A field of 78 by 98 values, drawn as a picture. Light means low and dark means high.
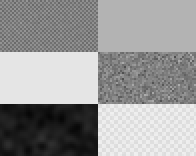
The table splits into 3 rows of 2 panels. Panel 1,1: middling, checkered. Panel 1,2: low, flat. Panel 2,1: very low, flat. Panel 2,2: middling, fine-grained. Panel 3,1: very high, blotchy, faint in contrast. Panel 3,2: very low, checkered, faint in contrast.
